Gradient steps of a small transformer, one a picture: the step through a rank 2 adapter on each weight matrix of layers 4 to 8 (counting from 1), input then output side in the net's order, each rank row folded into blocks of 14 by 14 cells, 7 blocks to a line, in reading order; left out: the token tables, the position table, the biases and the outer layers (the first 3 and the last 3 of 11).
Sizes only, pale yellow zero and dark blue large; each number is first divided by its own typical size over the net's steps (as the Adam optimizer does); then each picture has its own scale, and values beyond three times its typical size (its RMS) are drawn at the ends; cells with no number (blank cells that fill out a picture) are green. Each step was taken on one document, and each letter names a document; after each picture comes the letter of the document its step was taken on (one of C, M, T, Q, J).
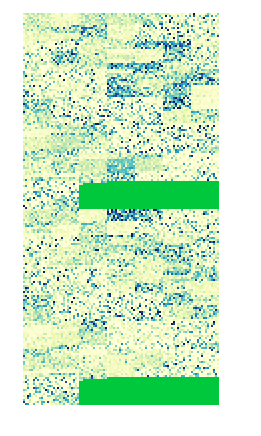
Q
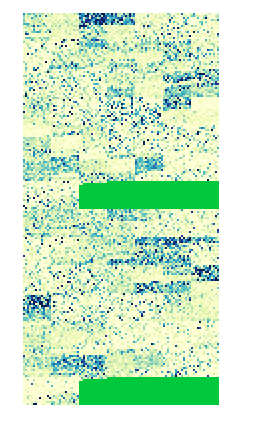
Q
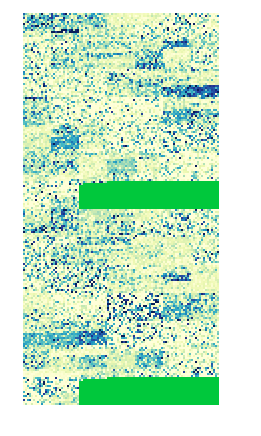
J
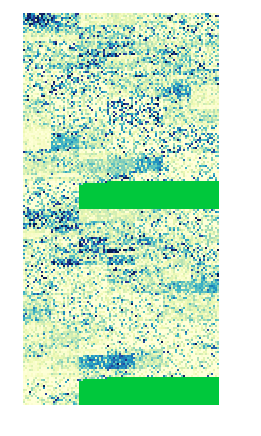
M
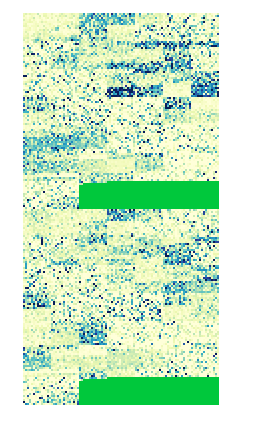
Q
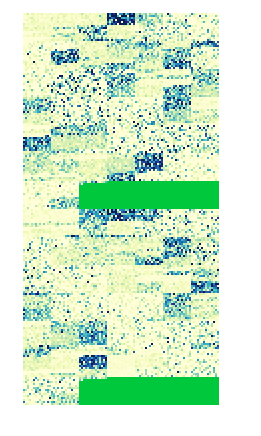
Q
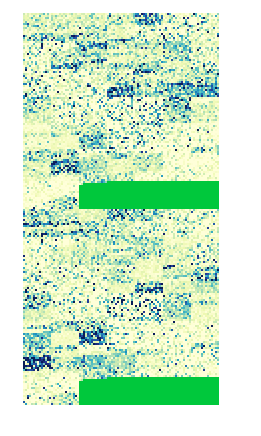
Q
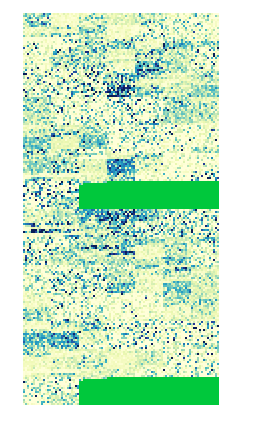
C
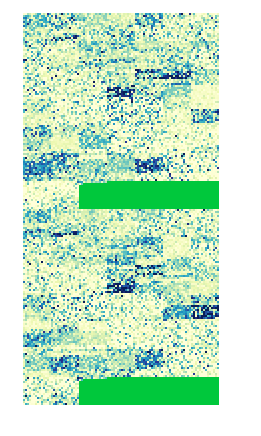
M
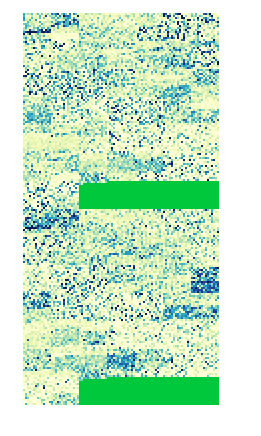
M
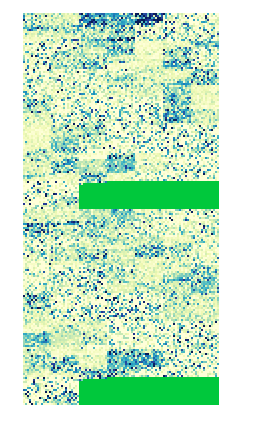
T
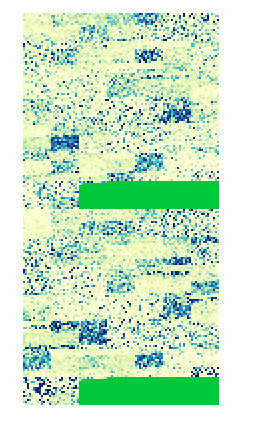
J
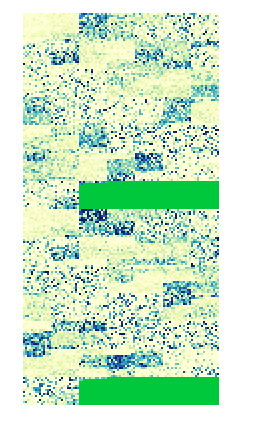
J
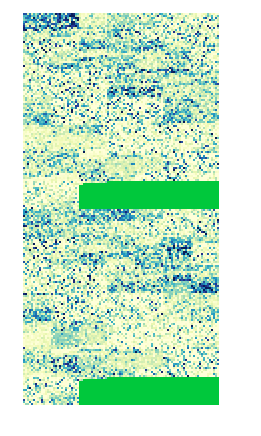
T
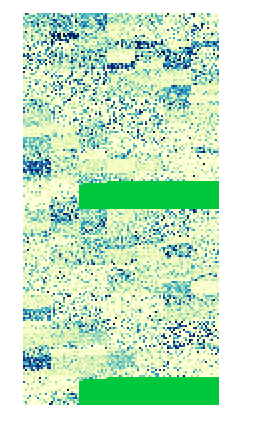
C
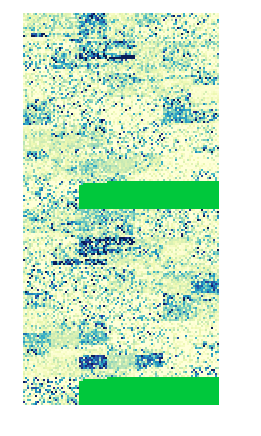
C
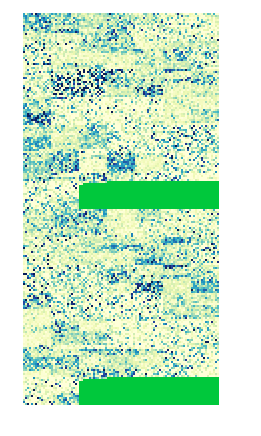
M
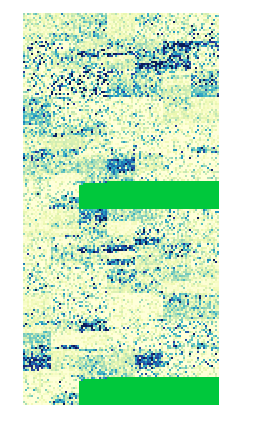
C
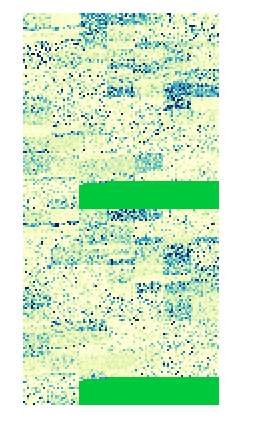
Q
